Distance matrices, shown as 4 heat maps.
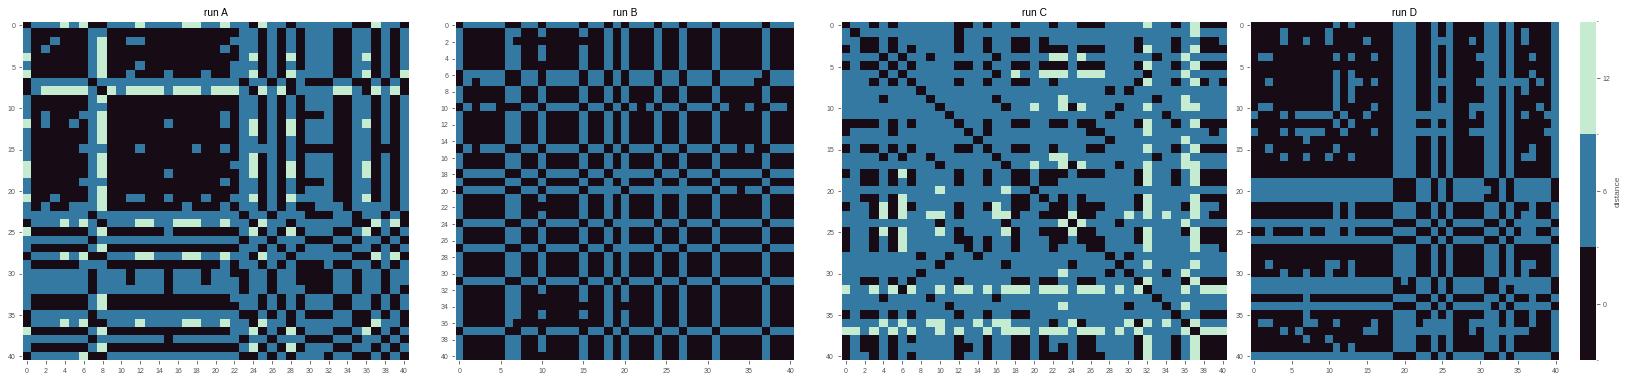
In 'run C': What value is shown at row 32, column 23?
12
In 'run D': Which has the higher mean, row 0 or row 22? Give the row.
22
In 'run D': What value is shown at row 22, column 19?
6
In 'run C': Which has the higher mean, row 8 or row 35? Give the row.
8
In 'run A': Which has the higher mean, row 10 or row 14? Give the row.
14
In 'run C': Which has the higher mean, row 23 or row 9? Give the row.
23
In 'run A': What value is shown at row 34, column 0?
6
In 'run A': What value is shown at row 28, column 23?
6
